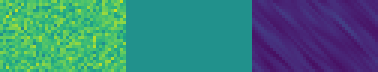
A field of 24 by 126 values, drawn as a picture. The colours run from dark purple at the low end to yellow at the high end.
The table splits into one row of 3 panels. Panel 1,1: high, fine-grained. Panel 1,2: middling, flat. Panel 1,3: very low, slanting down to the right, faint in contrast.
